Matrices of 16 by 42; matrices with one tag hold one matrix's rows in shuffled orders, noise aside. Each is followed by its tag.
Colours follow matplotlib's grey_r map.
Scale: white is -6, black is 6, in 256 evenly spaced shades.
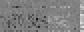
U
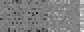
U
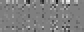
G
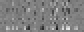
G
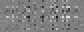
G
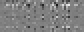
G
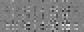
G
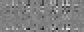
G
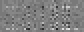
G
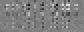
G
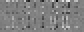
G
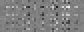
G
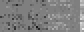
U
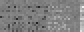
U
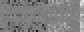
U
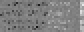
U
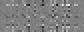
G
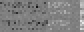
U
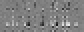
G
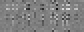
G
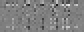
G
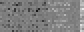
U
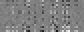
G
